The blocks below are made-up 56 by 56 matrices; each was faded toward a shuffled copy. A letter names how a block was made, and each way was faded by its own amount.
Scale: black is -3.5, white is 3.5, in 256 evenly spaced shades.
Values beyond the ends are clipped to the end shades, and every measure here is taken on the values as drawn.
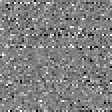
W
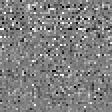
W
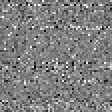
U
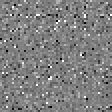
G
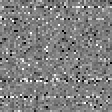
U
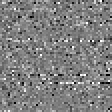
W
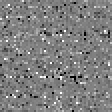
G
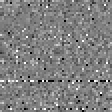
U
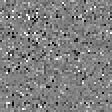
G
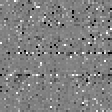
G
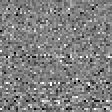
U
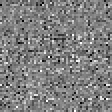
U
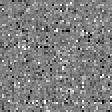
G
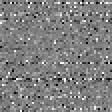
U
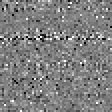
U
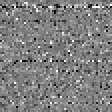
W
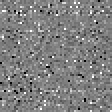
G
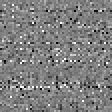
W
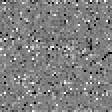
G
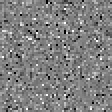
G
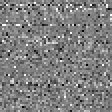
U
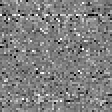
U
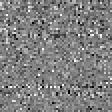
U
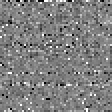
U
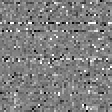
U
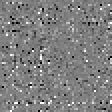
G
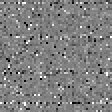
G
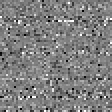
U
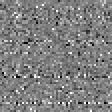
U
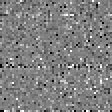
G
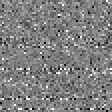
U
